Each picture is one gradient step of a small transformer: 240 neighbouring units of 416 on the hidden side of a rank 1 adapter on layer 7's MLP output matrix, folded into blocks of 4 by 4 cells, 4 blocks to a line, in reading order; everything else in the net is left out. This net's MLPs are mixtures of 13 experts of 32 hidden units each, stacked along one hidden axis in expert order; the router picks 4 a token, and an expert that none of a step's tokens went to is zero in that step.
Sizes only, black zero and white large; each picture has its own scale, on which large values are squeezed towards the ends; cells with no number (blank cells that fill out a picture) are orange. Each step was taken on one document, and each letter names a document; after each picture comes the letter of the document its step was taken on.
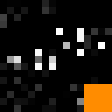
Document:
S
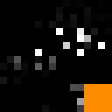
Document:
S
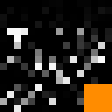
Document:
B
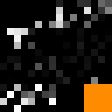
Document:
B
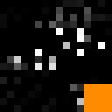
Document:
S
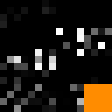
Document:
S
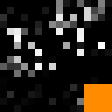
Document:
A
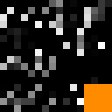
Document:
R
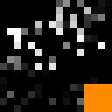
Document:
A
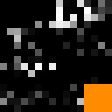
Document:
A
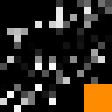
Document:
B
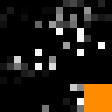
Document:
S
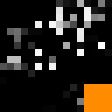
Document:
A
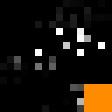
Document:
S
